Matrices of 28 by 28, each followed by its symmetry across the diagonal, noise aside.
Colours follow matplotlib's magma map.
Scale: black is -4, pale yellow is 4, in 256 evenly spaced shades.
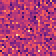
antisymmetric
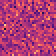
neither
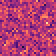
antisymmetric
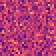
neither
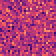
antisymmetric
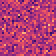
neither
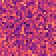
neither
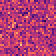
antisymmetric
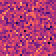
neither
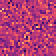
antisymmetric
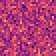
neither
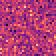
antisymmetric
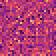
antisymmetric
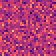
antisymmetric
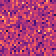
neither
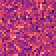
neither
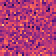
neither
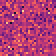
antisymmetric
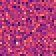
antisymmetric
